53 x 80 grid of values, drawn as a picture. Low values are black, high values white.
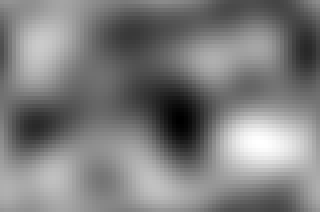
Mirror symmetry: none. Ninth with the highest average: bottom right. Ninth with the lowest average: centre. Lone odd cells: none. Grain: smooth.
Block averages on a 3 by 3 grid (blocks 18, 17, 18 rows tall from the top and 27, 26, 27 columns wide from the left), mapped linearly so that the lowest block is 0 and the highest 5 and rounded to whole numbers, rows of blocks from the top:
4 2 2 / 2 0 4 / 4 4 5
